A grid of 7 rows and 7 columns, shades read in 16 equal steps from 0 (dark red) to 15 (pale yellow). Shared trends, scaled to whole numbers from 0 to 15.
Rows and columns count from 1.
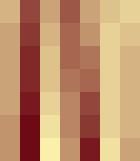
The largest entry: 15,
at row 7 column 3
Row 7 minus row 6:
0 0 1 1 -2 1 -1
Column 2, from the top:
4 3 2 2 1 0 0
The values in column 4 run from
5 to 9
